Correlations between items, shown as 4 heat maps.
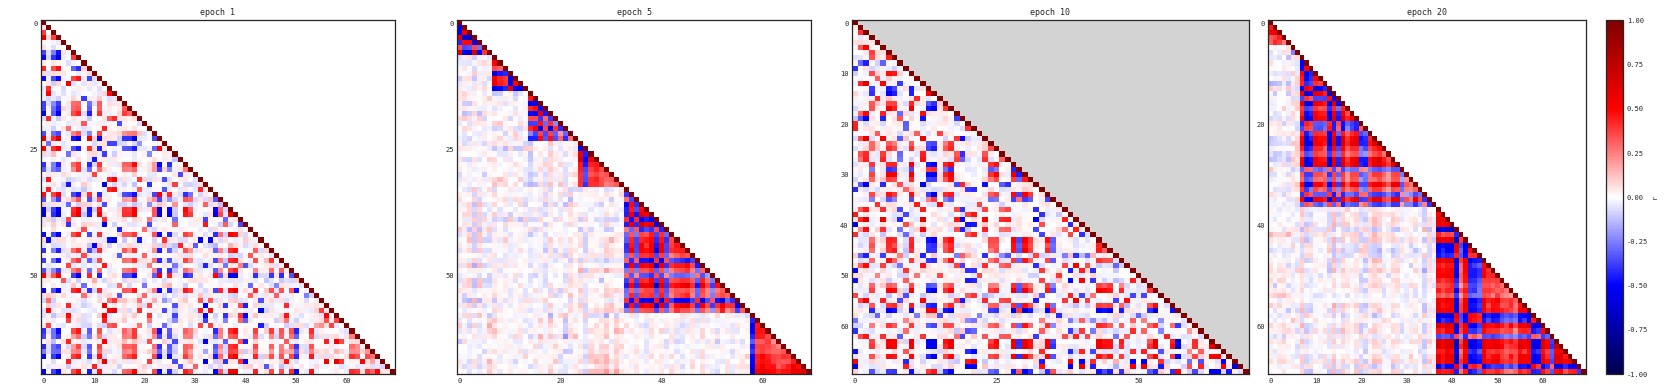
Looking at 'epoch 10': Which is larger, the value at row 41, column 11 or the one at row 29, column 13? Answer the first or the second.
the second
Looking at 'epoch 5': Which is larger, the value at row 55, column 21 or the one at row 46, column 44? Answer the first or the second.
the second
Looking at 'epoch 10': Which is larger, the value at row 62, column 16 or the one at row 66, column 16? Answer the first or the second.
the second
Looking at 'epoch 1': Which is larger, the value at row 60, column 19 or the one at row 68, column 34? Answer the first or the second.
the first
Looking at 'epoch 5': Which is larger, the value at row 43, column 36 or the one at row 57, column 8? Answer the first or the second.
the first
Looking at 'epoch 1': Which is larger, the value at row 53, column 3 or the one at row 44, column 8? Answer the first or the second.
the second
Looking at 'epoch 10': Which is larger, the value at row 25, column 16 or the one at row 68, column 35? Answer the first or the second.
the first
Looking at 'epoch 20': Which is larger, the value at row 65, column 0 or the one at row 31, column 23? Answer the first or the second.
the second
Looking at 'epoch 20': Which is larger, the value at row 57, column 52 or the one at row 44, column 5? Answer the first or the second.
the first
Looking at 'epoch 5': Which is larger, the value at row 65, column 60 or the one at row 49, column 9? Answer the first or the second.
the first
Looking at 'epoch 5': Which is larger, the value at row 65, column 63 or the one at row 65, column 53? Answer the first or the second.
the first
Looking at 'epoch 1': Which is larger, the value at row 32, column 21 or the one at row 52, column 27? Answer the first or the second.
the second
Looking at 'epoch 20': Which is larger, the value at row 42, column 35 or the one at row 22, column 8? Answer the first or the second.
the first
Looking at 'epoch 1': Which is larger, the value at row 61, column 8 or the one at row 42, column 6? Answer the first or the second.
the second
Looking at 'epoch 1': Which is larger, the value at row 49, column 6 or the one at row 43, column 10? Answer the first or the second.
the first
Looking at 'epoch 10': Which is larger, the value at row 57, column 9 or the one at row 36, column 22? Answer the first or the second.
the second
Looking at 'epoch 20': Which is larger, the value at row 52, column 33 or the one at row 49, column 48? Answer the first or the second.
the second
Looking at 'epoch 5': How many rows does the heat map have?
70
